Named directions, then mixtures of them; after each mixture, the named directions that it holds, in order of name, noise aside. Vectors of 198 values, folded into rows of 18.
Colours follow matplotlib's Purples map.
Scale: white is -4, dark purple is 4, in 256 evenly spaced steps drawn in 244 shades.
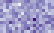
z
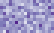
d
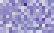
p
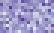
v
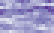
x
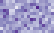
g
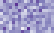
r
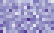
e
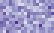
d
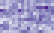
e, r, x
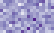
d, r, z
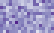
d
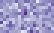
e, p, r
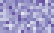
r, v, z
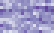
e, x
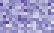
g, p, v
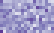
e, g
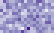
r, z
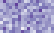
r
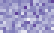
e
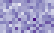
z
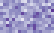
g, v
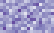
d, g, r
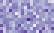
e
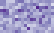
g, r, x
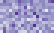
e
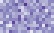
p, r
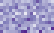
e, r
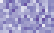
g, p, z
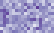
e, g, p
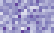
r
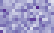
e, g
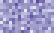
r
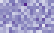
p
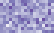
p, v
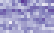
p, x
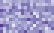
e, x
